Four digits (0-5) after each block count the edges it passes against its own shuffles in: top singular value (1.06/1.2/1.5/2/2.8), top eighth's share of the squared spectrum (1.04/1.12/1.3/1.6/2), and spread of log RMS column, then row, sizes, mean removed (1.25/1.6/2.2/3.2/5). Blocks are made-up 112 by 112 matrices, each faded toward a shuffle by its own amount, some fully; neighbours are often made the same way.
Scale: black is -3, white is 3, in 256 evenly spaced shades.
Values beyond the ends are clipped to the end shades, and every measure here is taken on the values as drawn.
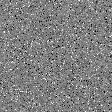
0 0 0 0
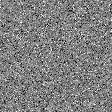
2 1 0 0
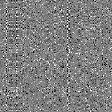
5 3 3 2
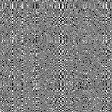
5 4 4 3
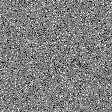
0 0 0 0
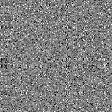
4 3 2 2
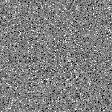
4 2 1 1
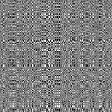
5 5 4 4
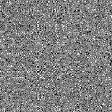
4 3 2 2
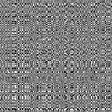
5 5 4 4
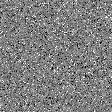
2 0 0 0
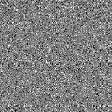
4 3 2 2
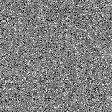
3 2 0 0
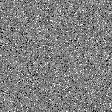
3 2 0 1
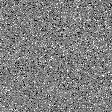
0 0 0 0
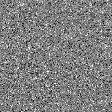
3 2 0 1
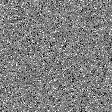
2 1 0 0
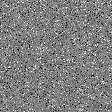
0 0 0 0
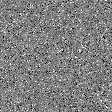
1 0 0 0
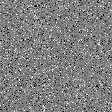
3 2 0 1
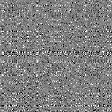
5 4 2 3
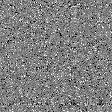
3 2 0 1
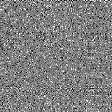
4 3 1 2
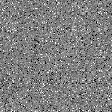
4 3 1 2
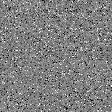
3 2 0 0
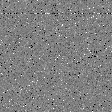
3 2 0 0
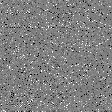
3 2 0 1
